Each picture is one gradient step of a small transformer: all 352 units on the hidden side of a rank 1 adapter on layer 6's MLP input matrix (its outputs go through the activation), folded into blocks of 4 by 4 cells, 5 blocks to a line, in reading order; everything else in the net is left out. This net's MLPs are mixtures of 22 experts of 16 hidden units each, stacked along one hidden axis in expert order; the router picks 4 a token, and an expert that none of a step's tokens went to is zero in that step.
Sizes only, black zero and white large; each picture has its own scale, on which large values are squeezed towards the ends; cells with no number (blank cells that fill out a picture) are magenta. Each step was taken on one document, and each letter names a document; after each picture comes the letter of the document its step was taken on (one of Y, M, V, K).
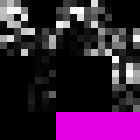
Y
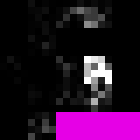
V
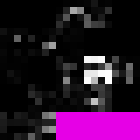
V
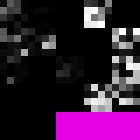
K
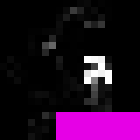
V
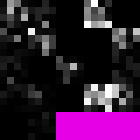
K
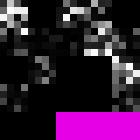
Y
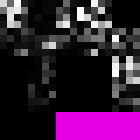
Y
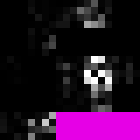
V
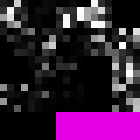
Y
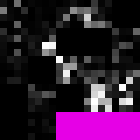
K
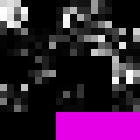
Y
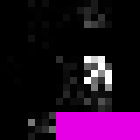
V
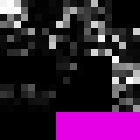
Y
